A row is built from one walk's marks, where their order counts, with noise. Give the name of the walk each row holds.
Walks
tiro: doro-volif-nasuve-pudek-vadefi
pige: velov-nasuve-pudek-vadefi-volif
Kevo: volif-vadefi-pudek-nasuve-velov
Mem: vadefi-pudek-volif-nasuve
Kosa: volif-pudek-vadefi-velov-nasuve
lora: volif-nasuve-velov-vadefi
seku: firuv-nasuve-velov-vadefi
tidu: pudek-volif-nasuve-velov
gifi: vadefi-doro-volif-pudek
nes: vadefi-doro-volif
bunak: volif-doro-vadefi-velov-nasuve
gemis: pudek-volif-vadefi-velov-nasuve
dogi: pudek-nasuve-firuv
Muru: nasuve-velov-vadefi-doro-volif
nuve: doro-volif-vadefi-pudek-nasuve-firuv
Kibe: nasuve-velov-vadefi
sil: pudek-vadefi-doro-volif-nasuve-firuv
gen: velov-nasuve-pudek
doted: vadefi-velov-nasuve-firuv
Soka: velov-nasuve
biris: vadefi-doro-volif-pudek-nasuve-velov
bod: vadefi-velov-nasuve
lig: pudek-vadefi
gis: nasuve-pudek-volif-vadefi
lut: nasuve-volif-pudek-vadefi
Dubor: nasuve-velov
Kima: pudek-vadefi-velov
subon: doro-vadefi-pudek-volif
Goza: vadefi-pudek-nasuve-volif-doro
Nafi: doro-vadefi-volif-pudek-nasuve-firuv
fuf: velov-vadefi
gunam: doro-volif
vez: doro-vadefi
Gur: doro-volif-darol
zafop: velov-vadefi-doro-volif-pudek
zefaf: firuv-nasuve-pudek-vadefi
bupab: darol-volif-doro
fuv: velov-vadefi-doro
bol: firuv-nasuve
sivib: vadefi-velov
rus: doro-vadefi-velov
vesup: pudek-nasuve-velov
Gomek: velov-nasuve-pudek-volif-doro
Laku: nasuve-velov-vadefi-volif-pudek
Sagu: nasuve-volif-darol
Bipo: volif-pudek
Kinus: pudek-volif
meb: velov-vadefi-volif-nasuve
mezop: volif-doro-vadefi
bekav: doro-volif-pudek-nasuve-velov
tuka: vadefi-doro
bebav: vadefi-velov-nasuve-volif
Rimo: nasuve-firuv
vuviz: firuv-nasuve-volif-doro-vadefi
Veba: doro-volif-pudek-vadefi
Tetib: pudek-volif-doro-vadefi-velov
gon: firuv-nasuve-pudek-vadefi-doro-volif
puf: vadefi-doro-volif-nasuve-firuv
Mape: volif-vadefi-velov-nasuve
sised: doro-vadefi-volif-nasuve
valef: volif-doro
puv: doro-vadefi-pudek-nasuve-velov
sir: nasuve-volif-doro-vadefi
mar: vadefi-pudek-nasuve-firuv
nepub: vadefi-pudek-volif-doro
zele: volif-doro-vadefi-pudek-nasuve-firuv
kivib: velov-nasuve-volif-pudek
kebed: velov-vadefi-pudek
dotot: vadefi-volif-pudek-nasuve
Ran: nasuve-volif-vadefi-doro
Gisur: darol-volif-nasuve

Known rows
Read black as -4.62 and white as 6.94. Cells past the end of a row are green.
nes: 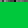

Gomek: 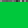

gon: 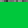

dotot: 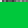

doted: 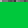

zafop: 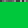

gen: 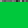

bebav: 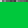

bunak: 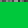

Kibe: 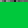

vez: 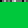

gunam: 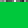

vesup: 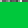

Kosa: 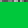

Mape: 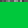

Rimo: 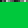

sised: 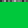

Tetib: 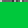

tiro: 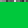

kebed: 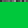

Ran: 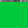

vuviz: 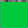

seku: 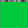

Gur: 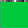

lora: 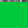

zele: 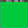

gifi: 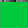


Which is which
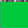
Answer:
bekav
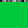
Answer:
rus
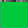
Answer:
biris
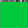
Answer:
pige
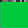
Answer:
fuv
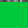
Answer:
Kevo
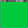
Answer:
mar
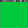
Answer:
meb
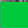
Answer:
kivib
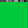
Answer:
mezop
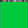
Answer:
Nafi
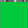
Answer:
nuve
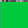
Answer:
Mem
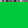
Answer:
nepub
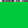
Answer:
gemis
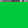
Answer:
sir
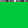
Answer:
Veba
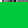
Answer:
sivib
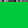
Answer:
tuka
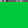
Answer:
Goza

